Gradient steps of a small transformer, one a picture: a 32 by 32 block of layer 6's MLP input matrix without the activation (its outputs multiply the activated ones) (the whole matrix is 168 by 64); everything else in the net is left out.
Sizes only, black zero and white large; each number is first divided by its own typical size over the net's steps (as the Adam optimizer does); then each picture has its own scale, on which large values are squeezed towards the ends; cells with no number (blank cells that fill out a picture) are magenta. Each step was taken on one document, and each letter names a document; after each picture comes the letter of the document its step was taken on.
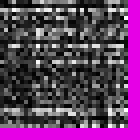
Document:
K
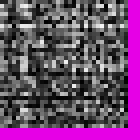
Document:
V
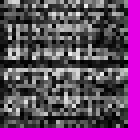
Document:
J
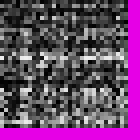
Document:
V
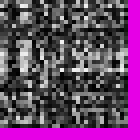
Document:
V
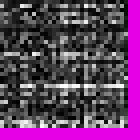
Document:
V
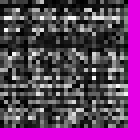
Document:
K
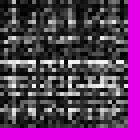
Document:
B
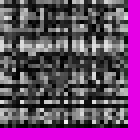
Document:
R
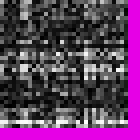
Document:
V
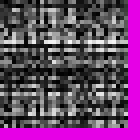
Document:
B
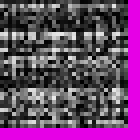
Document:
B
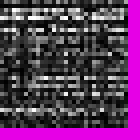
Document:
K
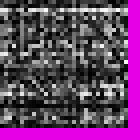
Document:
R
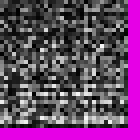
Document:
V
